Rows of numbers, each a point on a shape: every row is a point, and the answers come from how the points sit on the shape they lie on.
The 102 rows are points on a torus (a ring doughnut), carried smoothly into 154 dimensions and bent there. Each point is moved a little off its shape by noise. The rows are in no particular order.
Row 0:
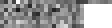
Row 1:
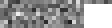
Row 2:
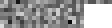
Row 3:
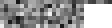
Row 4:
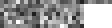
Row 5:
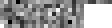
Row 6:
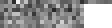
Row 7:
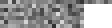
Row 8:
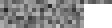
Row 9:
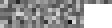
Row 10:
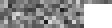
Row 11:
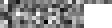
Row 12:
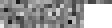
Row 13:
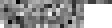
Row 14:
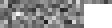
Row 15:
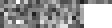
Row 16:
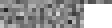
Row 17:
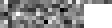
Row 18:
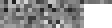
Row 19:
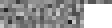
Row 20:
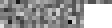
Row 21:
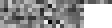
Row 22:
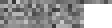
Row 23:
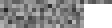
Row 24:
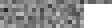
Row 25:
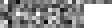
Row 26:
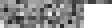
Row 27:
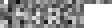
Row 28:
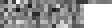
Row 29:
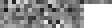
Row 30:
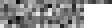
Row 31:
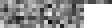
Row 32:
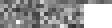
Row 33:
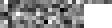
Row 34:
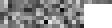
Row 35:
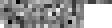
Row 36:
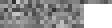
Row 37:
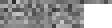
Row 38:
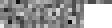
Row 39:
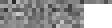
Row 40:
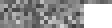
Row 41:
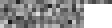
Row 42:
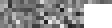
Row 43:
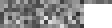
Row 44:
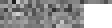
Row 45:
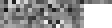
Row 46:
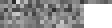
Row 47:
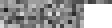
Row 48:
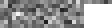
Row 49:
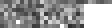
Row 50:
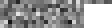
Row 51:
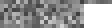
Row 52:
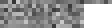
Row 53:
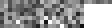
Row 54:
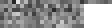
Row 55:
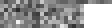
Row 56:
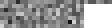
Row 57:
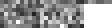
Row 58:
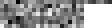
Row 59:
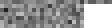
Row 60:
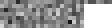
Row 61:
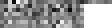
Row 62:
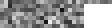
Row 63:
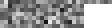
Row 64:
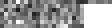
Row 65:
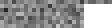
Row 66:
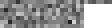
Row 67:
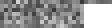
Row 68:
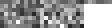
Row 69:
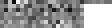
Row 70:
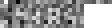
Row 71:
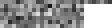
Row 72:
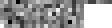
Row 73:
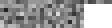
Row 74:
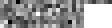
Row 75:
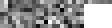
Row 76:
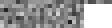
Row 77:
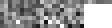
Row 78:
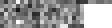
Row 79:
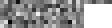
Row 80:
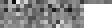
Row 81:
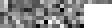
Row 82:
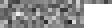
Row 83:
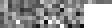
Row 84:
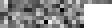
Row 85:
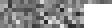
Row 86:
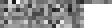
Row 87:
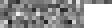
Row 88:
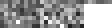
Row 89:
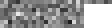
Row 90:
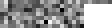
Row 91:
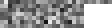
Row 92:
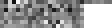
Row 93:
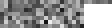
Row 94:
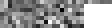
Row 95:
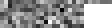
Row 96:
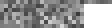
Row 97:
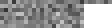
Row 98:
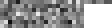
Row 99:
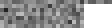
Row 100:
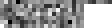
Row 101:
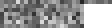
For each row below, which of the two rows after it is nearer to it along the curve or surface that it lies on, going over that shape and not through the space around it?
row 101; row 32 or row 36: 36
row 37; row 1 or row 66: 66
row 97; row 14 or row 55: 55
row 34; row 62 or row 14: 14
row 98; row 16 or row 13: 16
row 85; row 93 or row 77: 77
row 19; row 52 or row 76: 76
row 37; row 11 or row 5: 5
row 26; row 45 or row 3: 3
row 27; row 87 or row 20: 20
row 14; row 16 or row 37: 16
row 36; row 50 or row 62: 62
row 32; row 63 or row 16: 63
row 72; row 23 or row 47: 47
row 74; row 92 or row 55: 92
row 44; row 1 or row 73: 73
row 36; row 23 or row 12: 23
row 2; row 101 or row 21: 21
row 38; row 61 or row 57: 61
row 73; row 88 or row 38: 38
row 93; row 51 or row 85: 51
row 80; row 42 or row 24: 24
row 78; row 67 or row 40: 40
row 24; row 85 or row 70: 70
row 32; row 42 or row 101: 42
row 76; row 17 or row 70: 70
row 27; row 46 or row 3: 3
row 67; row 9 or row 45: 45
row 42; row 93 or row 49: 49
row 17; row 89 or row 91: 89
